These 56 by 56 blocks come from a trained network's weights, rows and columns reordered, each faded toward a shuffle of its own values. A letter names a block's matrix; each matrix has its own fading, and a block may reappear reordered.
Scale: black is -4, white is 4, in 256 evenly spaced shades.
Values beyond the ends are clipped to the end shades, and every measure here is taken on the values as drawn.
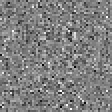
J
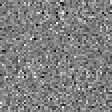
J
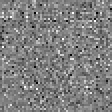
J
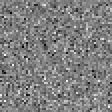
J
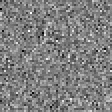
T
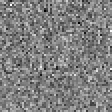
T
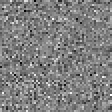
J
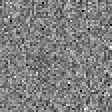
T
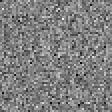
T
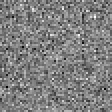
T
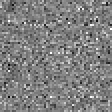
J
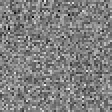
T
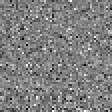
J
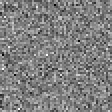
T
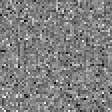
J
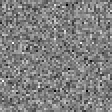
T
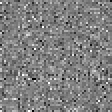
J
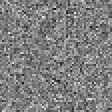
T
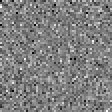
J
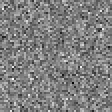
T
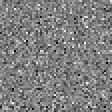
J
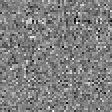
J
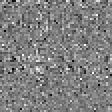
J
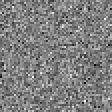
T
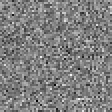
T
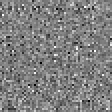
J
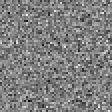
T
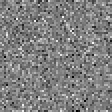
J
